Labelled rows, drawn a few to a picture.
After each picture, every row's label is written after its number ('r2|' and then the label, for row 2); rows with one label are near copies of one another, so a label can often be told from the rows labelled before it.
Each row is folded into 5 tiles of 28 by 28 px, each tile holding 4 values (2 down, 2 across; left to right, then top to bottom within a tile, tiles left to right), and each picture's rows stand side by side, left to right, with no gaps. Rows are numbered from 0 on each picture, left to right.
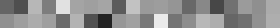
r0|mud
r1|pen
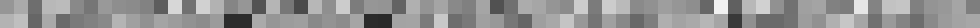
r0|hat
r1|mud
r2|mud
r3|pen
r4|hat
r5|hat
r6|hat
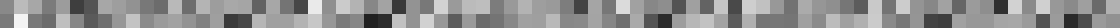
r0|pen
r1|mud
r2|mud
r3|hat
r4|mud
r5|hat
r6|mud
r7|mud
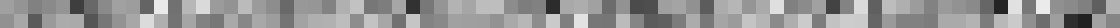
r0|pen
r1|hat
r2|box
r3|box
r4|pen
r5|box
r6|hat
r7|mud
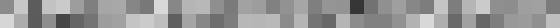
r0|hat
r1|hat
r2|pen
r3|hat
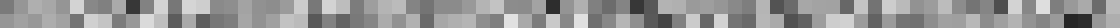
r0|box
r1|hat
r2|hat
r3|box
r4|pen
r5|pen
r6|hat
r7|mud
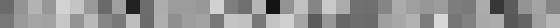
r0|box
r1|box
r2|hat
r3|pen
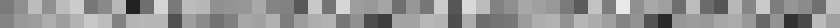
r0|box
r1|hat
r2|mud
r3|hat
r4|mud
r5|mud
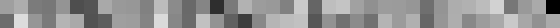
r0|pen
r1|pen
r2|hat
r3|box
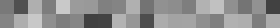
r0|mud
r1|box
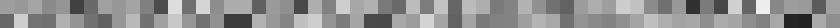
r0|pen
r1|mud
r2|mud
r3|hat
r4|box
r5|mud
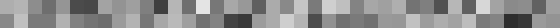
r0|pen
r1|mud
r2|hat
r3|mud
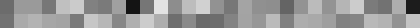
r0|box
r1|hat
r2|box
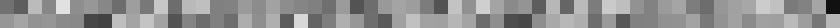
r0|mud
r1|hat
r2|pen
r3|mud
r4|hat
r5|box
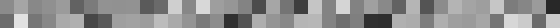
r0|pen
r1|mud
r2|mud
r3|box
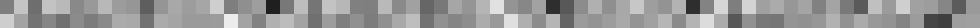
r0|hat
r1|box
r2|hat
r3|box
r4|box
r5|hat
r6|mud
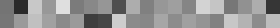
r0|mud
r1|box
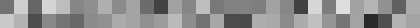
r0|hat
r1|mud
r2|mud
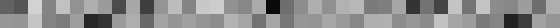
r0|mud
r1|box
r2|box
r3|mud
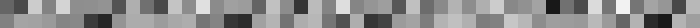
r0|mud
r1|mud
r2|mud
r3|box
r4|mud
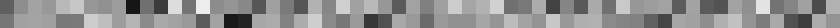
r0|box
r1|mud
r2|mud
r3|box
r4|mud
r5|mud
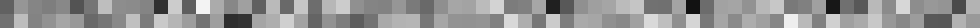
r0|pen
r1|mud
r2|hat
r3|box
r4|box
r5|box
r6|mud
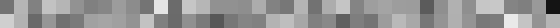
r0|hat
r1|hat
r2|hat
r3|box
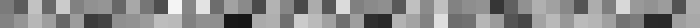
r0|mud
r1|mud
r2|mud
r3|pen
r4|mud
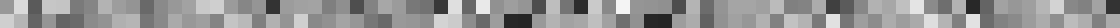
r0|hat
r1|box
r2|pen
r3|mud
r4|mud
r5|box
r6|box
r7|box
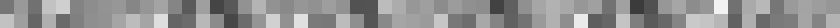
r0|hat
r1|pen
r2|pen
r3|pen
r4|pen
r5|hat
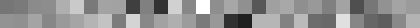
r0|box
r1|mud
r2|pen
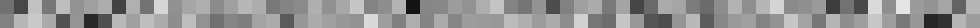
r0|mud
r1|hat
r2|box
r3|box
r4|pen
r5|box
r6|mud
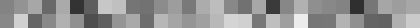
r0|pen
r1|box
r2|pen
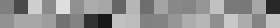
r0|mud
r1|box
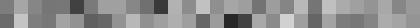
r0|pen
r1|mud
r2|hat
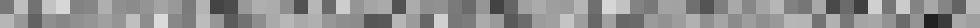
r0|hat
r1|pen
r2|mud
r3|pen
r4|hat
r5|box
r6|mud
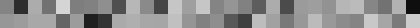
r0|mud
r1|mud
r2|box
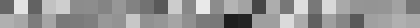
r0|hat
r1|mud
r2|hat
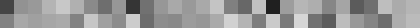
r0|box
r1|box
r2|pen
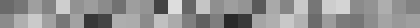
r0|mud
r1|mud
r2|hat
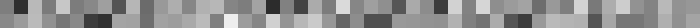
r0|mud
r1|box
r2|mud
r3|mud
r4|hat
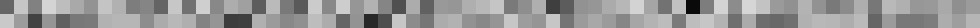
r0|hat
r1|mud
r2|mud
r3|box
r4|box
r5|hat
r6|hat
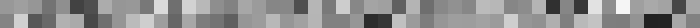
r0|pen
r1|hat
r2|mud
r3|box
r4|mud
